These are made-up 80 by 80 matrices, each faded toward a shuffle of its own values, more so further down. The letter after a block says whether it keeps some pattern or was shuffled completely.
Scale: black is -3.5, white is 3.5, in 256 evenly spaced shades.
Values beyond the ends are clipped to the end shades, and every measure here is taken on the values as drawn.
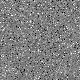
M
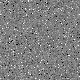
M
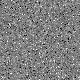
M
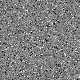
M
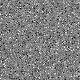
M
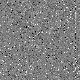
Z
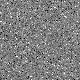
M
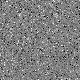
Z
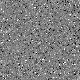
Z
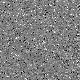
Z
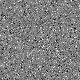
M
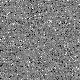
Z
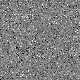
Z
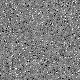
Z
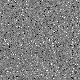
Z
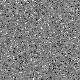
Z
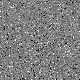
Z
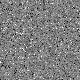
M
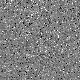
Z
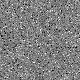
Z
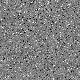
M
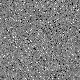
M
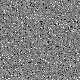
M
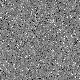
M
